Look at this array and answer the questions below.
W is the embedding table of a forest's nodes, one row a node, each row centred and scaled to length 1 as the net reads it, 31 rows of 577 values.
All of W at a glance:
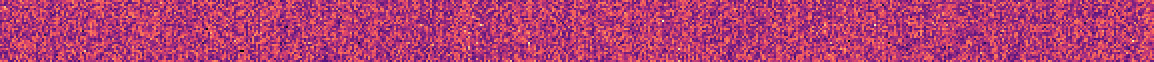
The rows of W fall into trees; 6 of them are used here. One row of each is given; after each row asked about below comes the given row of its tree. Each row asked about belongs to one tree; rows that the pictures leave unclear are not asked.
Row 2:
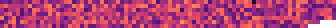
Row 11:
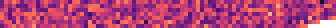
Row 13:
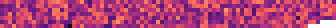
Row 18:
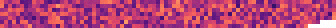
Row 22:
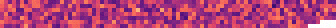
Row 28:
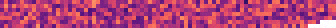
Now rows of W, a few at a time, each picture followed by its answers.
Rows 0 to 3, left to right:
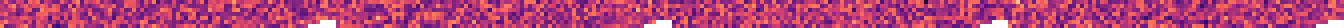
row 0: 22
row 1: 13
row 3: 22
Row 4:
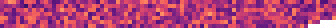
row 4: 11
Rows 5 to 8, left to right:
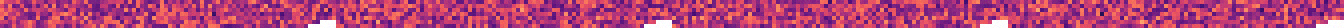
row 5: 18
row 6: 2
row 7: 2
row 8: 22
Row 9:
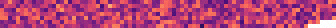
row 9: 11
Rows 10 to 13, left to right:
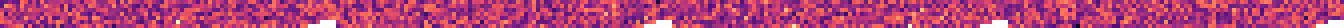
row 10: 28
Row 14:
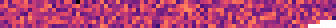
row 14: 2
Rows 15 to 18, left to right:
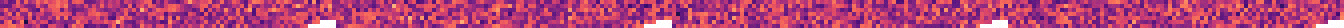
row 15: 13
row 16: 11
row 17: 11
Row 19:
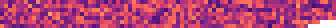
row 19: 2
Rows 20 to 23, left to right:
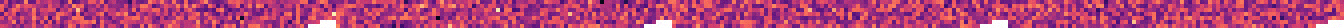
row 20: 2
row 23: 28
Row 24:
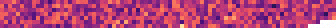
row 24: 18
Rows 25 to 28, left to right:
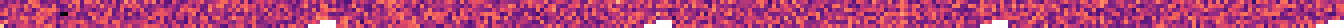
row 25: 22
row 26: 13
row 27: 28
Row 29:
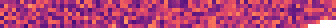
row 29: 28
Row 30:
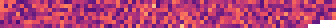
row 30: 18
